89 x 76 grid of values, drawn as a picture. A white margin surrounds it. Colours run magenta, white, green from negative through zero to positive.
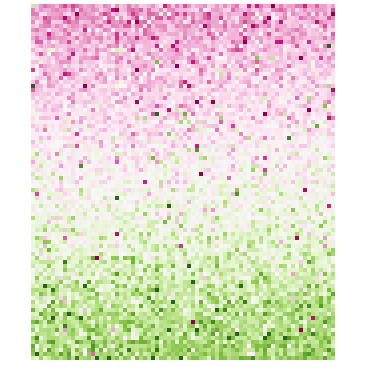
Grain: fine. Slope: up to the bottom. Average level on the scale: 50%. Stripes: none. Histogram: bell-shaped.
